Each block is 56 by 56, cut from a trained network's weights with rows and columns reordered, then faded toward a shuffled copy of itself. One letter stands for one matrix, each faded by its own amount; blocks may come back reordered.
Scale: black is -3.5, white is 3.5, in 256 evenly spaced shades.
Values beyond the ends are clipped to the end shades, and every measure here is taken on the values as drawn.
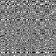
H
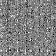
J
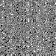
J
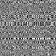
H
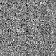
J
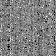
J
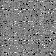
J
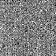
J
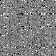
J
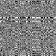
H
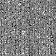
J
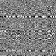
H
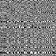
H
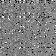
J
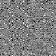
H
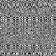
H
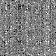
J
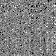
J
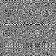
H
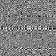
H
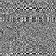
H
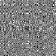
H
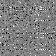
J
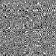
H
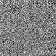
J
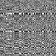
H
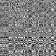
H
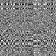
H
